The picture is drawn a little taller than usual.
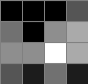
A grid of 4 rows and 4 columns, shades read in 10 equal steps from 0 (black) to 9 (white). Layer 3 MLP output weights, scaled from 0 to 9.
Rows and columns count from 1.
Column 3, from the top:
0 5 9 4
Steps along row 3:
same up down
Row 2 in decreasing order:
6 5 4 0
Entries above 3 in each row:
0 3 4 1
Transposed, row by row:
0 4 5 3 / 0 0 5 1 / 0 5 9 4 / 3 6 6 1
